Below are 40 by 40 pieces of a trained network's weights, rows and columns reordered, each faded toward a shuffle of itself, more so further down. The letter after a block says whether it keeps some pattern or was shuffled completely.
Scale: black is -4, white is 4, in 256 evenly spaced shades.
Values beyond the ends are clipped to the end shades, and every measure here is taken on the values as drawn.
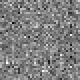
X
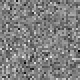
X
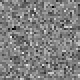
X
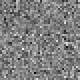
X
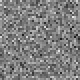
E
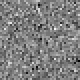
X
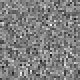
X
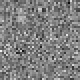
X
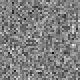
X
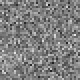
E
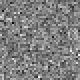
E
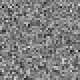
X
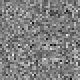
X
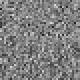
X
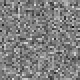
X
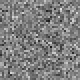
E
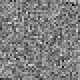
E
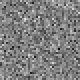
E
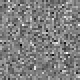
X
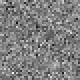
E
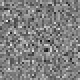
X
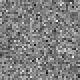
E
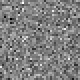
E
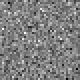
E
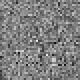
X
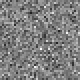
E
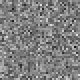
X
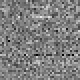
X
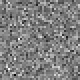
E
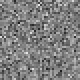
X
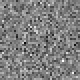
E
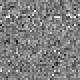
X
